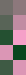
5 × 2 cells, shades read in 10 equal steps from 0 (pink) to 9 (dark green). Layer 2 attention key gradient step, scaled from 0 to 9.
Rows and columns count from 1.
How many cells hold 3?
0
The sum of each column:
27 16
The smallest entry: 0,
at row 3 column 2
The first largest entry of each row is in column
1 1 1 2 1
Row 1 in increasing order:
4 5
